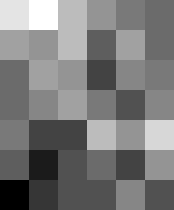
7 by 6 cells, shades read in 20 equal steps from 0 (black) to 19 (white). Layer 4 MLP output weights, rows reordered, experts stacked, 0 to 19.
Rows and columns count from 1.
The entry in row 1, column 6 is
8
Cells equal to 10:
4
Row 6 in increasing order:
2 5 6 7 8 11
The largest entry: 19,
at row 1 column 2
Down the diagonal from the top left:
17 11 11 9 11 11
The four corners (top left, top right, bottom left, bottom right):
17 8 0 6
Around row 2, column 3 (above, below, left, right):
14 11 11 7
